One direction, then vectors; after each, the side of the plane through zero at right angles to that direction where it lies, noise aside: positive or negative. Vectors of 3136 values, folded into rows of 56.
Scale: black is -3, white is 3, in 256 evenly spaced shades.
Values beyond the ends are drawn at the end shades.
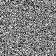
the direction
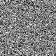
positive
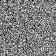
negative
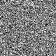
negative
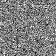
negative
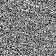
negative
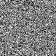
positive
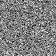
negative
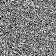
negative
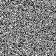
positive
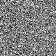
negative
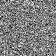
negative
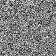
negative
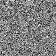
negative
